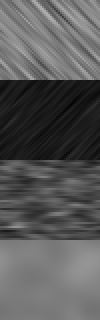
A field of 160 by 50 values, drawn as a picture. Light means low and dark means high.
The table splits into 4 rows of 1 panel. Panel 1,1: middling, slanting down to the right. Panel 2,1: very high, slanting up to the right, faint in contrast. Panel 3,1: high, streaked across. Panel 4,1: middling, smooth, faint in contrast.
